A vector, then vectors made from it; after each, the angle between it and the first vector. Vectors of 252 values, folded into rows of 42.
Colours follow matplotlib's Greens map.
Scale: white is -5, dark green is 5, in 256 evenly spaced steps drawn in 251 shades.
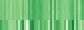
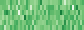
orthogonal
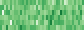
orthogonal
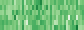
partly aligned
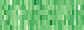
partly aligned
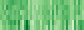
nearly opposite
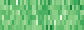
orthogonal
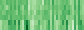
nearly opposite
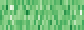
orthogonal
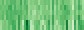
nearly opposite
